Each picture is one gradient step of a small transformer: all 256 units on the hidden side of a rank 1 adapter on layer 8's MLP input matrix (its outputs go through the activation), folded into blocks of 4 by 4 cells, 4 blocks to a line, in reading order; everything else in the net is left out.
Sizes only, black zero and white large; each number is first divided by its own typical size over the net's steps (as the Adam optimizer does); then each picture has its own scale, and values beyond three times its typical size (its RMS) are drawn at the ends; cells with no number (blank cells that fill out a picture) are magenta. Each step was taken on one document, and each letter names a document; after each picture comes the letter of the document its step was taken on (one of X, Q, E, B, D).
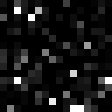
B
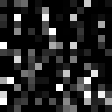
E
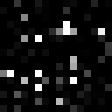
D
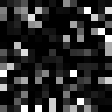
B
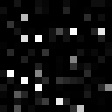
D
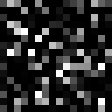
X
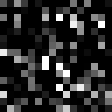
E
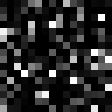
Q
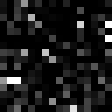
B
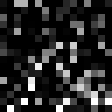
E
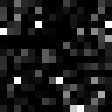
B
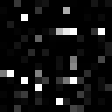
D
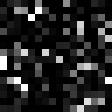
B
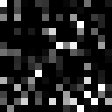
E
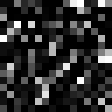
Q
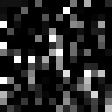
E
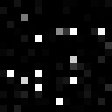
D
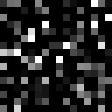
X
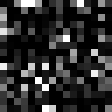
Q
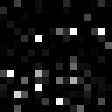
D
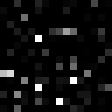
D
